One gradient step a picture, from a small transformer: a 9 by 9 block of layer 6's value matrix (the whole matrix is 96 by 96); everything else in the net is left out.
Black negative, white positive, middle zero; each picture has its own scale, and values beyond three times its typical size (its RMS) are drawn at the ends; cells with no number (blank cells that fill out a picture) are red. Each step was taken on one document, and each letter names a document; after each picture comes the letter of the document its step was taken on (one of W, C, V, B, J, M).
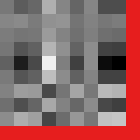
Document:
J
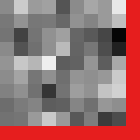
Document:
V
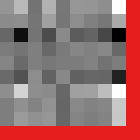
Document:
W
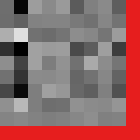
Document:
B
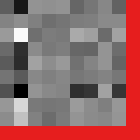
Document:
B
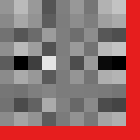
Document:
J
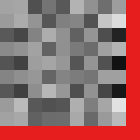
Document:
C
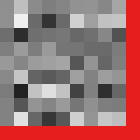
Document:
B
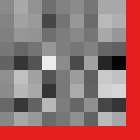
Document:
J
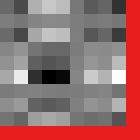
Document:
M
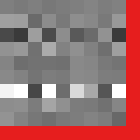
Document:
W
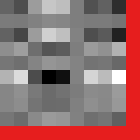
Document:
M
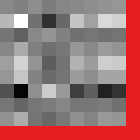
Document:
B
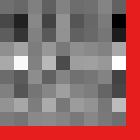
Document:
W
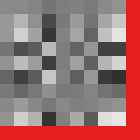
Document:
J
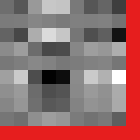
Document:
M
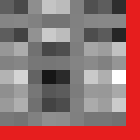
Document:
M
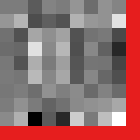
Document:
C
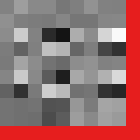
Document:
V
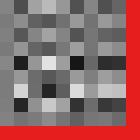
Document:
B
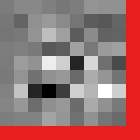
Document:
C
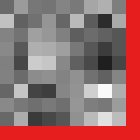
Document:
C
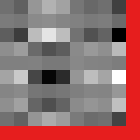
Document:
M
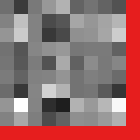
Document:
B
